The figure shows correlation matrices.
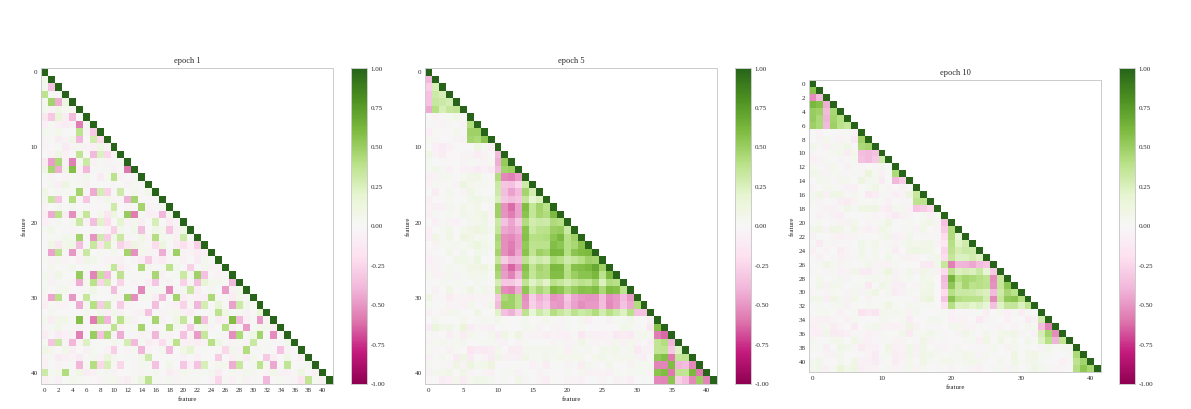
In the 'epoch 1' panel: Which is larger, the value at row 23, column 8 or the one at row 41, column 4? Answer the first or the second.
the second
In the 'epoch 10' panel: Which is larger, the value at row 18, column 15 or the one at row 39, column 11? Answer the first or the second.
the second
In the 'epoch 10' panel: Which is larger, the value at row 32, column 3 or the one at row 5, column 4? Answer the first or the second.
the second
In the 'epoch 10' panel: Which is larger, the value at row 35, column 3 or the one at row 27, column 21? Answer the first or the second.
the second
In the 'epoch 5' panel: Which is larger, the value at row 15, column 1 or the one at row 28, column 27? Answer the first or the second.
the second
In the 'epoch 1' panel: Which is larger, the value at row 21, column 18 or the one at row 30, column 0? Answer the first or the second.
the second
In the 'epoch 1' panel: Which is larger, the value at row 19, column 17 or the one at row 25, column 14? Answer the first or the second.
the second
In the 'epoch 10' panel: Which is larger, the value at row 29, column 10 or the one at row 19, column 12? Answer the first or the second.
the first
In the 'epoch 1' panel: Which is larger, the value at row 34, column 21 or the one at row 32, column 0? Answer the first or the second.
the second
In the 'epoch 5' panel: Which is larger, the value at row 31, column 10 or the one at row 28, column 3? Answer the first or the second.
the second
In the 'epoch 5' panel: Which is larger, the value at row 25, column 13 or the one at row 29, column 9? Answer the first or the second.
the second
